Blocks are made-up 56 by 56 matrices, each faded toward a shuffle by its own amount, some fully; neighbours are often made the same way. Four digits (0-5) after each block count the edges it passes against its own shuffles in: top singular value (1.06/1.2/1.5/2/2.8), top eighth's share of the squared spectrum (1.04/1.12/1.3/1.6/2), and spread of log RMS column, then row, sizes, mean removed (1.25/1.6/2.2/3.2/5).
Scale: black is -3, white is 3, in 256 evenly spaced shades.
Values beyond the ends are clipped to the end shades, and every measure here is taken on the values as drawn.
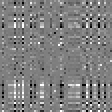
5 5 4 3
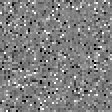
2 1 0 0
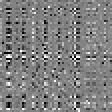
5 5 3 3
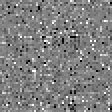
2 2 0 0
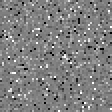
0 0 0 0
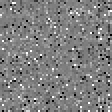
2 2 0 0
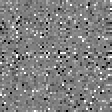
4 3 1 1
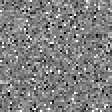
0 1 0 0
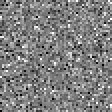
1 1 0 0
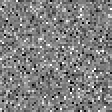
0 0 0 0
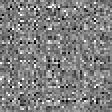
4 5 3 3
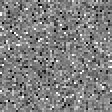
0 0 0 0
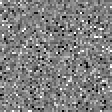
0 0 0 0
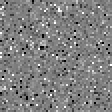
0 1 0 0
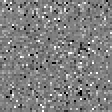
2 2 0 1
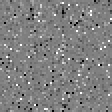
1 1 0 0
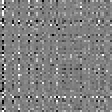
5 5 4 3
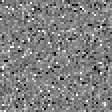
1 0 0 1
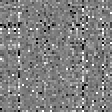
4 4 2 1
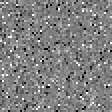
0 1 1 0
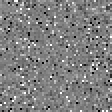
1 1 1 0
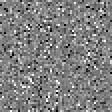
1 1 2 0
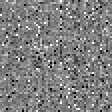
1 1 1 0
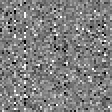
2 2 2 0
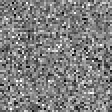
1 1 0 1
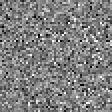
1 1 0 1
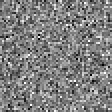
0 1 0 1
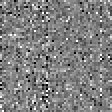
1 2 2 1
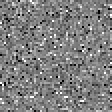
0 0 1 0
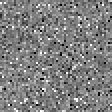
0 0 0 0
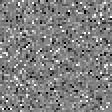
1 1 0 0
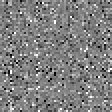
2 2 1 0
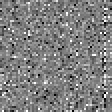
3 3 2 0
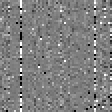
4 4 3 0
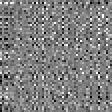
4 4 3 3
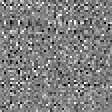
4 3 2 2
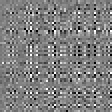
5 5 4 4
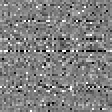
4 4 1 3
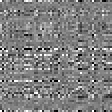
4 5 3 4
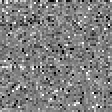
2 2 0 1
